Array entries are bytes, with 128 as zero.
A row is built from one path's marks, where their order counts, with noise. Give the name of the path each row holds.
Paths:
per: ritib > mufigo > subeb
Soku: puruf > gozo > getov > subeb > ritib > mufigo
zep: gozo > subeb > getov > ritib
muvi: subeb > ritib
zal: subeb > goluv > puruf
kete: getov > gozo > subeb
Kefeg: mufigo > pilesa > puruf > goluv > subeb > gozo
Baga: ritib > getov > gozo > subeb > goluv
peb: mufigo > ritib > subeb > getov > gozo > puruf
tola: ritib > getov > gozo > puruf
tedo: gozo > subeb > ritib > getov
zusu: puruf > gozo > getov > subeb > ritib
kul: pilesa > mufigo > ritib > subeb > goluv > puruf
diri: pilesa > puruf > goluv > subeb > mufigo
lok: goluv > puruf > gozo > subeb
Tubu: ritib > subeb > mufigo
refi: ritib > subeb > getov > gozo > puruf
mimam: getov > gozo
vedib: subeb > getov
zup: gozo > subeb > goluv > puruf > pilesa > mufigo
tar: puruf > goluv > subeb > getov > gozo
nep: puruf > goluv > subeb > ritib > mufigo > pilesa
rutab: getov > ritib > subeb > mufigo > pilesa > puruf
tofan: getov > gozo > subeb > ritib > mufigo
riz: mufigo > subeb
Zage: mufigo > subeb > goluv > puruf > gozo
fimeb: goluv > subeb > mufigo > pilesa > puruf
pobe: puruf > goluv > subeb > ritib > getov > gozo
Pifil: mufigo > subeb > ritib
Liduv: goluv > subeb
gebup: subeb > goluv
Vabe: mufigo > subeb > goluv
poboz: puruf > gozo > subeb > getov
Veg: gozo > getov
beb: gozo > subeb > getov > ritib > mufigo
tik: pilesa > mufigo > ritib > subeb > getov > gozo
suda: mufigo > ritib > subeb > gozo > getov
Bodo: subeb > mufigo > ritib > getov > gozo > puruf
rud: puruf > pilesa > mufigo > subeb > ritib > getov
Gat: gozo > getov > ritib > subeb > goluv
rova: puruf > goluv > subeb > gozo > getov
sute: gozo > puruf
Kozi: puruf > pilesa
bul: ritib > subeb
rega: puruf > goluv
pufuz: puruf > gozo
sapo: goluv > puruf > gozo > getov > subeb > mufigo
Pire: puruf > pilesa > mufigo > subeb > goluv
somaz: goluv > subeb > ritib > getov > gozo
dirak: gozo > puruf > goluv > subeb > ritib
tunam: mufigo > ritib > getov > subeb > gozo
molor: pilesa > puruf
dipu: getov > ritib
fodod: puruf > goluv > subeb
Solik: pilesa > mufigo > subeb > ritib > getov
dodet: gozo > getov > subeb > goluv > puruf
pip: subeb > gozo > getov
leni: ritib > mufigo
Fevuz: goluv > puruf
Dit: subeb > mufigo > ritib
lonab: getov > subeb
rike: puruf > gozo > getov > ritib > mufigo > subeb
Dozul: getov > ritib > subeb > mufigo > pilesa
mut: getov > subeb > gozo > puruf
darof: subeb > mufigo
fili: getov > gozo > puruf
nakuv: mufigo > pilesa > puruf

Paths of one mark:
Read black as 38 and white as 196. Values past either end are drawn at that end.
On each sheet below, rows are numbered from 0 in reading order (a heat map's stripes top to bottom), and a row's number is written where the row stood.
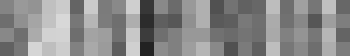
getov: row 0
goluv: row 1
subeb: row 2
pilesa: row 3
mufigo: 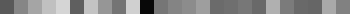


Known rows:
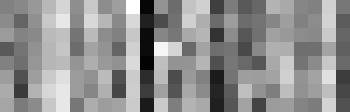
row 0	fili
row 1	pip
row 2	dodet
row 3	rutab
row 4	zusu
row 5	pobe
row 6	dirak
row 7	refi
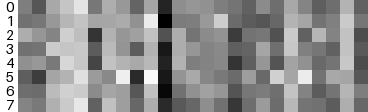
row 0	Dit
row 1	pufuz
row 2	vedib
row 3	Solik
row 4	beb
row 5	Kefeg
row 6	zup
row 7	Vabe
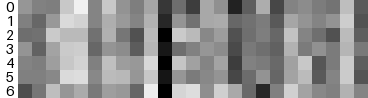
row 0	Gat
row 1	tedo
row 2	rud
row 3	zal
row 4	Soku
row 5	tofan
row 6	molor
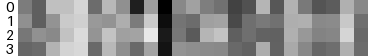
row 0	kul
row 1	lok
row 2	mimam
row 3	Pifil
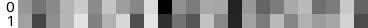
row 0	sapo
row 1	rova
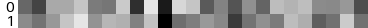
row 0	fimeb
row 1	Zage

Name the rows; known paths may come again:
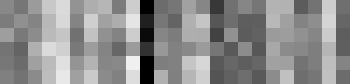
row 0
Zage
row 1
mimam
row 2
dodet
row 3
muvi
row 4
sute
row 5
tola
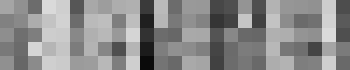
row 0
zep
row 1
tik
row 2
kete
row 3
Pire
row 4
lok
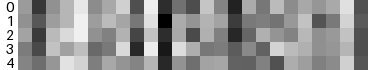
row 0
rova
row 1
Bodo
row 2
dirak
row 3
diri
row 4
tedo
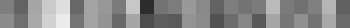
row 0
darof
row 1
gebup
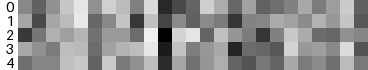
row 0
pip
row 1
fodod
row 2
nakuv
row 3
poboz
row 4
dipu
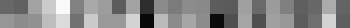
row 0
Tubu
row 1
peb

